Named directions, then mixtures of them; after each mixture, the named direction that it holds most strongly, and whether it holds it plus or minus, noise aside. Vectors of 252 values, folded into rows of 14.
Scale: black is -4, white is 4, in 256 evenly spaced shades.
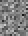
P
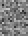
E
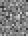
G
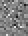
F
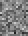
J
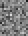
G, plus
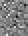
F, plus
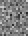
G, minus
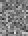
J, minus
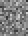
G, plus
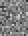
G, plus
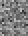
E, plus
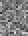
J, minus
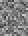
P, minus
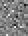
F, plus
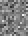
P, minus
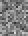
J, minus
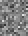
P, minus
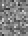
E, minus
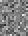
P, minus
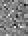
F, plus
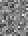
P, minus
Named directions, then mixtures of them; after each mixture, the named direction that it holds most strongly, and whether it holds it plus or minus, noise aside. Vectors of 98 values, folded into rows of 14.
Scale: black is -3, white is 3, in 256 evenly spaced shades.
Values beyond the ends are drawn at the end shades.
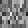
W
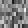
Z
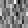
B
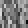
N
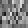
W, plus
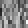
N, minus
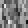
N, plus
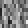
N, minus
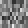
W, minus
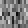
B, plus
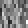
N, minus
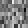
Z, minus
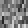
Z, minus
